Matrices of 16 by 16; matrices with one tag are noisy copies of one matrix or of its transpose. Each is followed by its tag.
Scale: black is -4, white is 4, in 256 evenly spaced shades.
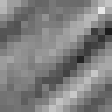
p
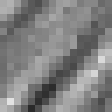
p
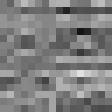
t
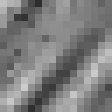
p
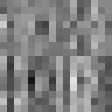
t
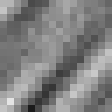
p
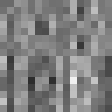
t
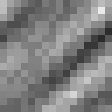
p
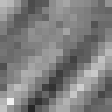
p
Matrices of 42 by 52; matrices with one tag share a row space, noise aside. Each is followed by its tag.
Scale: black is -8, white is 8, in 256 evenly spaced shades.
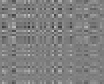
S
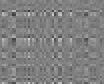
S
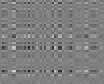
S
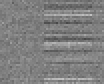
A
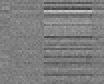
A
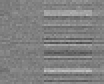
A
